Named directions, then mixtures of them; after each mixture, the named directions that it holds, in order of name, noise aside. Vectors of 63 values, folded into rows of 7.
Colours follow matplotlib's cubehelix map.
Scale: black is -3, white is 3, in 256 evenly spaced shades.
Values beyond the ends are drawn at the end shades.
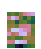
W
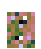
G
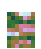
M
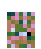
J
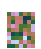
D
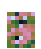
G, W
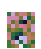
D, G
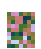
D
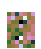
G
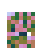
J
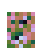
D, G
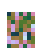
D, J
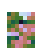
G, M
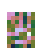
J, W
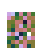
G, J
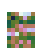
M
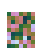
D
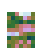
M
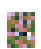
J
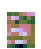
W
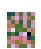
J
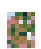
J, M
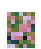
D
